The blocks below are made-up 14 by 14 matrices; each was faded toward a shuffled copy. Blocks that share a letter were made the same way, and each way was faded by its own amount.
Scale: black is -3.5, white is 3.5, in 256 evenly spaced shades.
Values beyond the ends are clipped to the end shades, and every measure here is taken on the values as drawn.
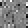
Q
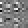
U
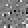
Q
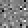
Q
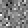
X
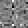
Q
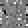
Q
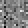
X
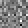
U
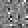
Q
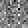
X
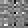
U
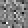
Q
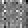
U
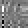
U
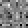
U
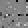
Q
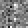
X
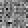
X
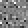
Q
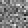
X
